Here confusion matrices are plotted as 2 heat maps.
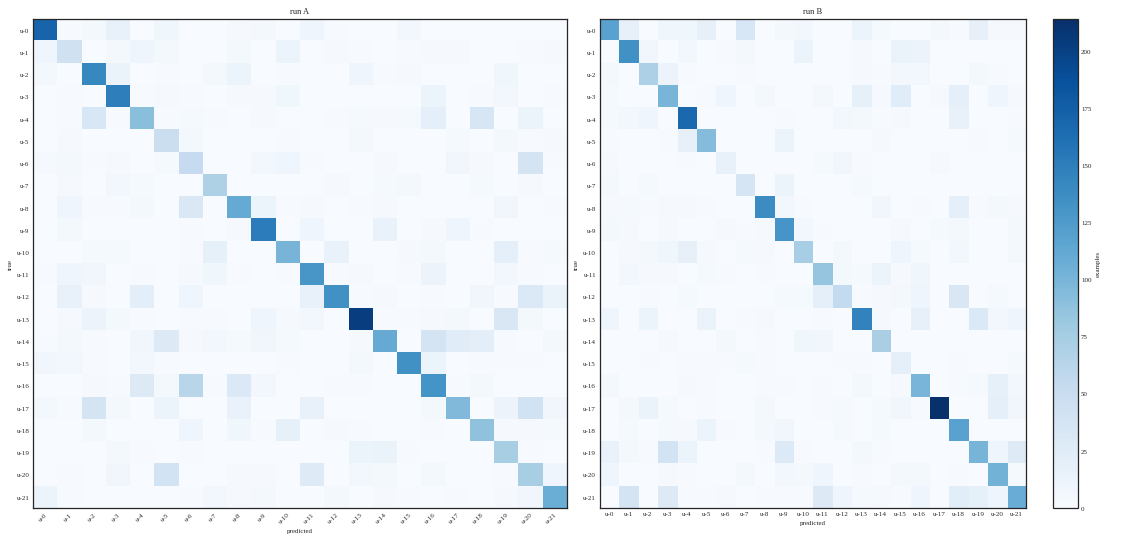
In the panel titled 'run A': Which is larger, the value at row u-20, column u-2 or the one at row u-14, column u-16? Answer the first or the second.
the second
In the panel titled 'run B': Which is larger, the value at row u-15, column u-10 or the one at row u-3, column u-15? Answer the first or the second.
the second
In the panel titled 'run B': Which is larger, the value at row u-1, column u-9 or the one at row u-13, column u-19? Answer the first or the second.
the second
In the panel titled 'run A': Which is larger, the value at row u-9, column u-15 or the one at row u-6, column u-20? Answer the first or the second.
the second
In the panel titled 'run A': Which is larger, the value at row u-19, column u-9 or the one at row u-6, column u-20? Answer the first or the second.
the second
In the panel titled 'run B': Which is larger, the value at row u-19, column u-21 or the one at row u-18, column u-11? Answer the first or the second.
the first
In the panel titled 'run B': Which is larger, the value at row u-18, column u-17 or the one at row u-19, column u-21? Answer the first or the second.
the second
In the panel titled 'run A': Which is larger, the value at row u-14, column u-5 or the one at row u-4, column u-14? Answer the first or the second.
the first
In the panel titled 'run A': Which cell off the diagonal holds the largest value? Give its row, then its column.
u-16, u-6
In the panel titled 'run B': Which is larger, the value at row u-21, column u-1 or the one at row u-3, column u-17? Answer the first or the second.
the first
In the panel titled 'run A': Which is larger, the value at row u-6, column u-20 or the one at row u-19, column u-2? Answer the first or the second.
the first
